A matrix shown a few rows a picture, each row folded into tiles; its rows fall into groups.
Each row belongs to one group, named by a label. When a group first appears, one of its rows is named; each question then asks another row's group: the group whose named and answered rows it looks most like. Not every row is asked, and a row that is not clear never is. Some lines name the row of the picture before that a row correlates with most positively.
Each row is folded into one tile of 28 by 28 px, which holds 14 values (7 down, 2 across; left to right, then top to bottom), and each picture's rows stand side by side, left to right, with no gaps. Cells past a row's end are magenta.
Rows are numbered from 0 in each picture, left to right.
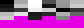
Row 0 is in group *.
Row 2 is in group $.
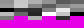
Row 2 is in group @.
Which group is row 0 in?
$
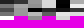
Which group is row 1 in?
$
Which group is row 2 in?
*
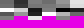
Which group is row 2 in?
$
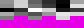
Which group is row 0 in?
$
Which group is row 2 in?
*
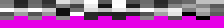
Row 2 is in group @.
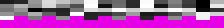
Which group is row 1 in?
$
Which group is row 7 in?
*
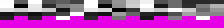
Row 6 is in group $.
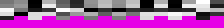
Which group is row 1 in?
*
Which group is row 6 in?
*
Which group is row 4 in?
$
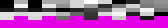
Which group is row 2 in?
$
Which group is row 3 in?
@
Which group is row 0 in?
*
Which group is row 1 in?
*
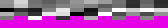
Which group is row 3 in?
@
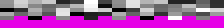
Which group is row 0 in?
$
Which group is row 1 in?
@
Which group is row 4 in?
$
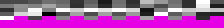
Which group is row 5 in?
@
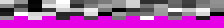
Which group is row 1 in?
*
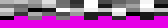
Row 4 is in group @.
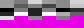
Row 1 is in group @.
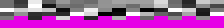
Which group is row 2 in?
@
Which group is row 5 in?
$
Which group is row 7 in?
@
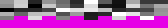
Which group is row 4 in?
*
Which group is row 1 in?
*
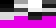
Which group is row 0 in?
*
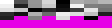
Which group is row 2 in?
*
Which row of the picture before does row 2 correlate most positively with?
0
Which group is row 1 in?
$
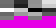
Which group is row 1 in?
$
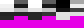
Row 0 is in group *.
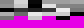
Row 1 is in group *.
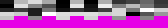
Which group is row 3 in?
*
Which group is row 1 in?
@
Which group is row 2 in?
*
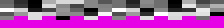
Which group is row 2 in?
@
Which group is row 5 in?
@
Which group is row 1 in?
*
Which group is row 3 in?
@
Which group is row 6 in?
*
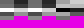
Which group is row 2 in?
$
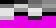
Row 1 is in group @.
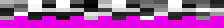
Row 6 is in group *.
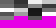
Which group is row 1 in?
@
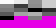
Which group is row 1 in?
$
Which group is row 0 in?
@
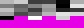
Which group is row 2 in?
*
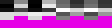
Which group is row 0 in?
*
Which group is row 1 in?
*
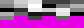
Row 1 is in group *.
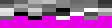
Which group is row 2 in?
@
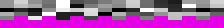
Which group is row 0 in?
$
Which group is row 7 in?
$
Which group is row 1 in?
@
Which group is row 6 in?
*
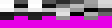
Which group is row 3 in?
$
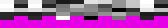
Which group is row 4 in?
$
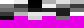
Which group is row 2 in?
@
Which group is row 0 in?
@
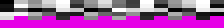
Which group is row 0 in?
*
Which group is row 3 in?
$
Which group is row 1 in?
$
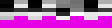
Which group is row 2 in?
@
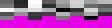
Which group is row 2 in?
$
